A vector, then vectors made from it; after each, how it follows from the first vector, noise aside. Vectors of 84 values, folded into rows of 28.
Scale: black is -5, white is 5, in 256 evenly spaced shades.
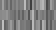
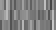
wrapped around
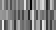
scaled up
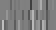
partly zeroed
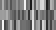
scaled up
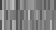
wrapped around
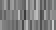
wrapped around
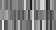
scaled up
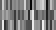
scaled up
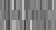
reversed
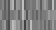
reversed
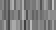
reversed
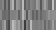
reversed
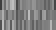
wrapped around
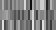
scaled up
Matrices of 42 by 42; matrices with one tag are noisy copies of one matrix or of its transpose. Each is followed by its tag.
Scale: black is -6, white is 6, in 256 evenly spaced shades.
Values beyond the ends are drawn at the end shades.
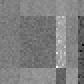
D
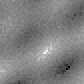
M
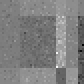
D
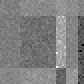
D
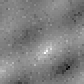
M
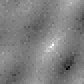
M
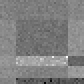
D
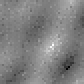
M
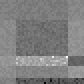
D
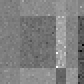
D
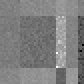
D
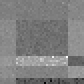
D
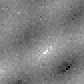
M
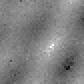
M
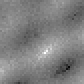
M
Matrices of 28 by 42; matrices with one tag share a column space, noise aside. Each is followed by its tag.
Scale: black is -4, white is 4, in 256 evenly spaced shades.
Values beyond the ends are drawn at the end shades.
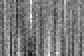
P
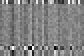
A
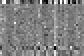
A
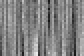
P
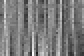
P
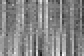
P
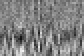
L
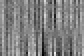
P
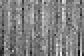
P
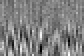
L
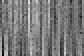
P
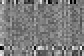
A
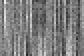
P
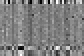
A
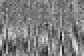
L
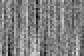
P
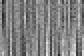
P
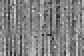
P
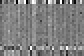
A
